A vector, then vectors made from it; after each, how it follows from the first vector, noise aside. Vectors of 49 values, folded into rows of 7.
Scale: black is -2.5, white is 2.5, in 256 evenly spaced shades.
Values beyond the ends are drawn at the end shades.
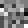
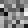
negated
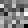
negated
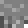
partly zeroed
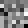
negated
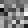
negated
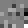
partly zeroed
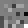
partly zeroed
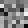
negated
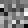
negated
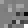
partly zeroed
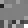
partly zeroed
